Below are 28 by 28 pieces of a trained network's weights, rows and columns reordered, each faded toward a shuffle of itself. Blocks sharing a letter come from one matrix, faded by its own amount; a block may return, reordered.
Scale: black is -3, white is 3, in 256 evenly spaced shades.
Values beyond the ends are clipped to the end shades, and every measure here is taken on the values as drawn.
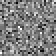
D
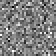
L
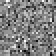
L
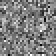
L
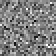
D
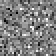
D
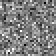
D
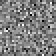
D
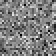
L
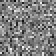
L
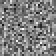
L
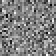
L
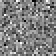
D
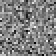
D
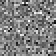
L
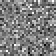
D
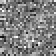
L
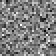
L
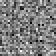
L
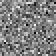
L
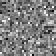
D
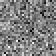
D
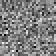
L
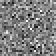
D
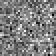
D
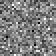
D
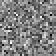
L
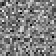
L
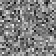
L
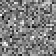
D
